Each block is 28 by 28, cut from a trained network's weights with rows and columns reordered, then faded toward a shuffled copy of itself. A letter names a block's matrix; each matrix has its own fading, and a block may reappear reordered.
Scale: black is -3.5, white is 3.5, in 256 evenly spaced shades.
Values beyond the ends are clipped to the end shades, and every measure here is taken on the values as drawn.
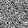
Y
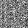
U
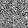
U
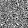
Y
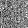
U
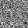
Y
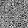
Y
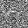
Y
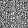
U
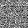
Y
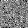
U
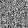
U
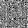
U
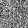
U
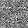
Y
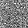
Y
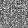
U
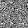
Y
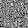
U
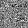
U
